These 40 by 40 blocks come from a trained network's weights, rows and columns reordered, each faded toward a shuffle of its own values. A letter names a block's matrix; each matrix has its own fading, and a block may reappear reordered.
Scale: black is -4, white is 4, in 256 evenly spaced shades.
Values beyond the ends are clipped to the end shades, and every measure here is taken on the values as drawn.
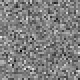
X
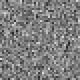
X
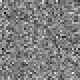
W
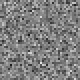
X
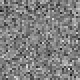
X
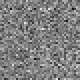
W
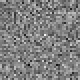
W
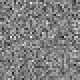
W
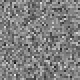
X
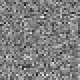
W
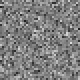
X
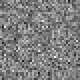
W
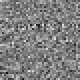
W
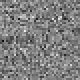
W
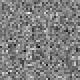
W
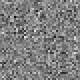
W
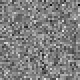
X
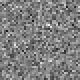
X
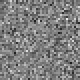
X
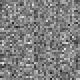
W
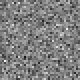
X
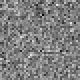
X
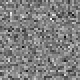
W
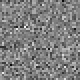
W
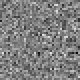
W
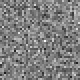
X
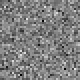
X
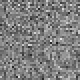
W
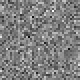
W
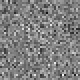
W
